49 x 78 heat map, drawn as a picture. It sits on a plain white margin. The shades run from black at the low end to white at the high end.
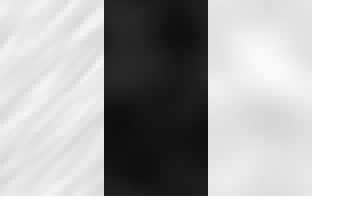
It is made of 1 by 3 panels. Panel 1,1: very high, slanting up to the right, faint in contrast. Panel 1,2: very low, smooth, faint in contrast. Panel 1,3: very high, smooth, faint in contrast.
